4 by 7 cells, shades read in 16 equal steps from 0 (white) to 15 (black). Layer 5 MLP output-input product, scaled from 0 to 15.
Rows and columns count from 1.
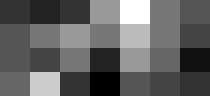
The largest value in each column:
12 13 12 15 10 11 14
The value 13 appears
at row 1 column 2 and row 3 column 4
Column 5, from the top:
0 4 6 10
